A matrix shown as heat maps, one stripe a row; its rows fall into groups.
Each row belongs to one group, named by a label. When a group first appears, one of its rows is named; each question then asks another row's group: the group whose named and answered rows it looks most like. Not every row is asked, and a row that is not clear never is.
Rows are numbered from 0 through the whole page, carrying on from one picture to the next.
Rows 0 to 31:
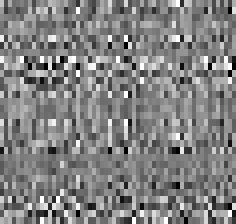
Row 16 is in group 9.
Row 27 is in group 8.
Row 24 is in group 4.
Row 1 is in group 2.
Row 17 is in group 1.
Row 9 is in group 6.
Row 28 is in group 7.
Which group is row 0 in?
1
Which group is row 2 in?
2
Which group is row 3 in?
9
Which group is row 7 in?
8
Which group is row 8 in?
7
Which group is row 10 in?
2
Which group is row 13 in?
1
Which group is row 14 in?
9
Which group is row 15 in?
9
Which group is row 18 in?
1
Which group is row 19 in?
1
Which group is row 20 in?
2
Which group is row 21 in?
4
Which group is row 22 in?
4
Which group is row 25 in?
2
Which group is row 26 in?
4
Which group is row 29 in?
2
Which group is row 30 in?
6
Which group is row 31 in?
7
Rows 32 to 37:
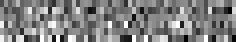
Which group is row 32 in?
4
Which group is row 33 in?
2
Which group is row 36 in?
2
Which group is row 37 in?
7
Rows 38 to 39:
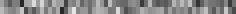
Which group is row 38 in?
2
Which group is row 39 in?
7
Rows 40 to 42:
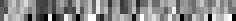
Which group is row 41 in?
9
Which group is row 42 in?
6
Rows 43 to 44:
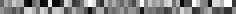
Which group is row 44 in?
2
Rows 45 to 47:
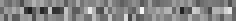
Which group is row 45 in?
2
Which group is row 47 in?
1
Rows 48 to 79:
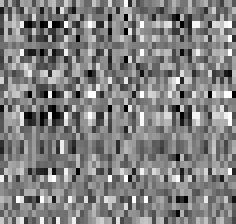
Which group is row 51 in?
6
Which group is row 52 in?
4
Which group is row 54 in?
8
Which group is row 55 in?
6
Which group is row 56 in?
4
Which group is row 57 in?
9
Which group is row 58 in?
2
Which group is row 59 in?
1
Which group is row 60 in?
9
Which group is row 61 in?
6
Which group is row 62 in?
1
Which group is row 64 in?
6
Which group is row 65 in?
6
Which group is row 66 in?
4
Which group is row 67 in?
9
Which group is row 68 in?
8
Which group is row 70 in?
4
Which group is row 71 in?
9
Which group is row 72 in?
6
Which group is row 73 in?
1
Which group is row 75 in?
2
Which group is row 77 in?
1
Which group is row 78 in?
4
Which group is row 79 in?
7
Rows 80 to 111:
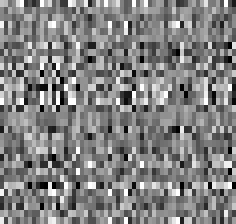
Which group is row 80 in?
7
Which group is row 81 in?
9
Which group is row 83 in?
1
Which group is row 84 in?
1
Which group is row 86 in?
2
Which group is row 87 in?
4
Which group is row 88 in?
2
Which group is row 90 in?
8
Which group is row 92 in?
6
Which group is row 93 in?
7
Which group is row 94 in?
7
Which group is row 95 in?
8
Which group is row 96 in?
9
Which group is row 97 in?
9
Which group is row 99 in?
2
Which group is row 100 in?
2
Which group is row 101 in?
2
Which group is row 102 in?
4
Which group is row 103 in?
6
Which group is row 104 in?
2
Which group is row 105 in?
8
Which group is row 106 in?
6
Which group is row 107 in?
1
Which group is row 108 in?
8
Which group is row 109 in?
8
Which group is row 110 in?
7
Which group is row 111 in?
1
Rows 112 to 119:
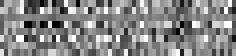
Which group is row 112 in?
6
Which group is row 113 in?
7
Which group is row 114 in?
4
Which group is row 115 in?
6
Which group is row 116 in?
4
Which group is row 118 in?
9
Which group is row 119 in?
1
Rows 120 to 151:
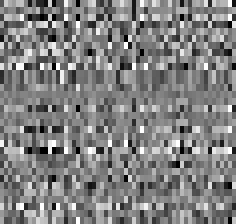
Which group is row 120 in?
6
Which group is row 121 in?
8
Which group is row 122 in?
6
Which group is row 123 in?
2
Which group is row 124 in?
9
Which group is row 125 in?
4
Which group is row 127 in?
2
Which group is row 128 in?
9
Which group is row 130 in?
8
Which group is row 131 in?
8
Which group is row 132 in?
2
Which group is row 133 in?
4
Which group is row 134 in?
8
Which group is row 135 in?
6
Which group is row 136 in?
4
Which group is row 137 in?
8
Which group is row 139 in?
1
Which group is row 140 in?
1
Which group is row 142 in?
9
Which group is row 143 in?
4
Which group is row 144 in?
1
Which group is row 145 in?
4
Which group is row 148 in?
1
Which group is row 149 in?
7
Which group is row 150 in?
2
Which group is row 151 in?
2
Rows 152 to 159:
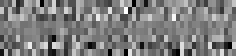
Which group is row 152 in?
8
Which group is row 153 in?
1
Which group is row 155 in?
4
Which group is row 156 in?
8
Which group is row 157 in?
4
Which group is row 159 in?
4
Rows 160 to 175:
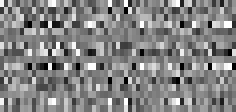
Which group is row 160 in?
1
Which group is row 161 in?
4
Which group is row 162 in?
7
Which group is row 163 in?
6
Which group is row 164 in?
2
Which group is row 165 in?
4
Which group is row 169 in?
6
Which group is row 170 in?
1
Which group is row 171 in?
4
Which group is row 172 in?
9
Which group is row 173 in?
9
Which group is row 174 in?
1
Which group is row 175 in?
1
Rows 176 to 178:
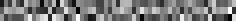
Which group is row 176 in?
8
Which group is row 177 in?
6
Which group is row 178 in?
2
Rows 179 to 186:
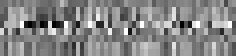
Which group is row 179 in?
8
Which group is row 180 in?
9
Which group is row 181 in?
9
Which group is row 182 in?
6
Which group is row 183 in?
1
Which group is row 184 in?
8
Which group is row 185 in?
9
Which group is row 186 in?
9
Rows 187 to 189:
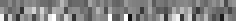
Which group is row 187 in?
8
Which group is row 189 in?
1
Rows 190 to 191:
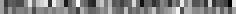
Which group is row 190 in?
2
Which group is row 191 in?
1
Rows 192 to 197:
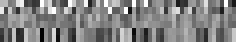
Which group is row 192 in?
7
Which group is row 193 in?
1
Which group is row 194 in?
9
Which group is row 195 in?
9
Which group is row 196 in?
8
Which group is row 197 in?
8
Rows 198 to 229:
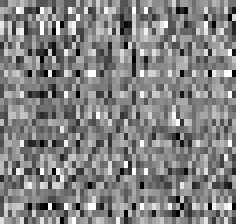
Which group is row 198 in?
9
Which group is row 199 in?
7
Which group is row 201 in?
7
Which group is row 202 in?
7
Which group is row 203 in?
9
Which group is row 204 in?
4
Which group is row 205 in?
6
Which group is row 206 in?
8
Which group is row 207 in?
8
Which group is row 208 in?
6
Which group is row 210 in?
4
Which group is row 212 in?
8
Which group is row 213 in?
9
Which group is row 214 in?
9
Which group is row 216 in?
8
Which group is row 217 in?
4
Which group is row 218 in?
6
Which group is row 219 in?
4
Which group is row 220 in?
7
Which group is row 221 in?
1
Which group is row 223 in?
8
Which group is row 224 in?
2
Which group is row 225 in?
9
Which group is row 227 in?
6
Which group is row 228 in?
4
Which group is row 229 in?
7
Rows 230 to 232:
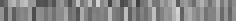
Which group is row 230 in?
9
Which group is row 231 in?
1
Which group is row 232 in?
1
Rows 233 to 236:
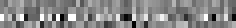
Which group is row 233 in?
9
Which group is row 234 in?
7
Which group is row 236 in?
8
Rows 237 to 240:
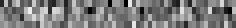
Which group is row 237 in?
4
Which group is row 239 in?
2
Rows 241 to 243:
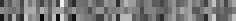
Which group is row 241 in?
8
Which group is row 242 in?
2
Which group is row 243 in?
8
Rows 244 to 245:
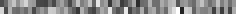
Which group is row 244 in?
9
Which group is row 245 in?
1
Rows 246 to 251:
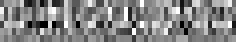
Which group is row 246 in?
6
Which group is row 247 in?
1
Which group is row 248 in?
1
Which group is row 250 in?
7
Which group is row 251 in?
8
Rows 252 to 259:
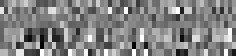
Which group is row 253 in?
1
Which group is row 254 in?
4
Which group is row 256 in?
6
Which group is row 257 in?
6
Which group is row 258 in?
8
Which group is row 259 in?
7
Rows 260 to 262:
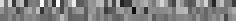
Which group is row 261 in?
8
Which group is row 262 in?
8
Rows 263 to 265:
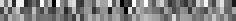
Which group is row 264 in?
4
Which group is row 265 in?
9
